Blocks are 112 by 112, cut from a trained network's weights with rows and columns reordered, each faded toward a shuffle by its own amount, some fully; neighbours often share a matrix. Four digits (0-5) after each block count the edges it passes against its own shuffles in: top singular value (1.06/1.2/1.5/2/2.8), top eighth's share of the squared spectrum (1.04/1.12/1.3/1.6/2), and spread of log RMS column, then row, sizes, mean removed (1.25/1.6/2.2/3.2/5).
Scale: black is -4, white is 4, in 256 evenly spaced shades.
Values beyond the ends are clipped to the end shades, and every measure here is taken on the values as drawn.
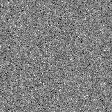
0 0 0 0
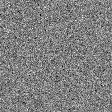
0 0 0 0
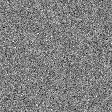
0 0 0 0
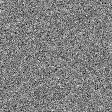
0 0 0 0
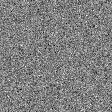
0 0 0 0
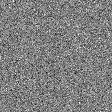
1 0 0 0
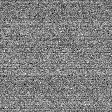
3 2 0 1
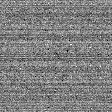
4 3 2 1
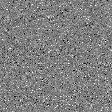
3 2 0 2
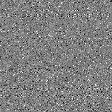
4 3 0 3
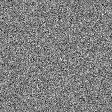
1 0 0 0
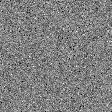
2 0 0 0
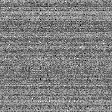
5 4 2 2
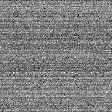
4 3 2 2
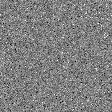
1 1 0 0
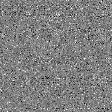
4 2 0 2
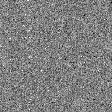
2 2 0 2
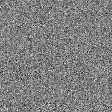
2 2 0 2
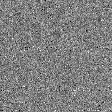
2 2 0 2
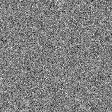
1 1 0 1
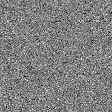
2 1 0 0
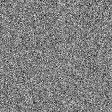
2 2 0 1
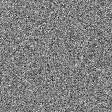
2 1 0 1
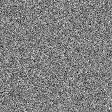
0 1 0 0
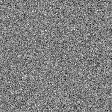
1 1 0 0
